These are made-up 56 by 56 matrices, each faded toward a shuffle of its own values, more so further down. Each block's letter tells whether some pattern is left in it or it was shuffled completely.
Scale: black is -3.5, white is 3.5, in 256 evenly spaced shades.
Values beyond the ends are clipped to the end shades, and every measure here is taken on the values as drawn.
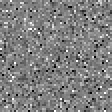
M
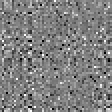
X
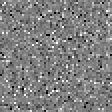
M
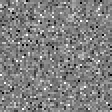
M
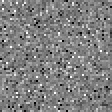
M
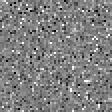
M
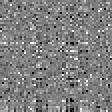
X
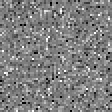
M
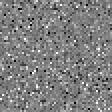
M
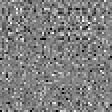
X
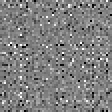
X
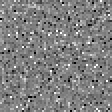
M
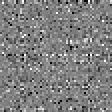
X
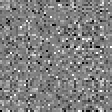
X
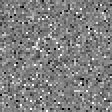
M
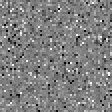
M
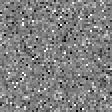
M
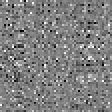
X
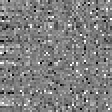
X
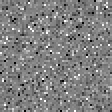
M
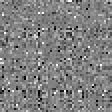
X
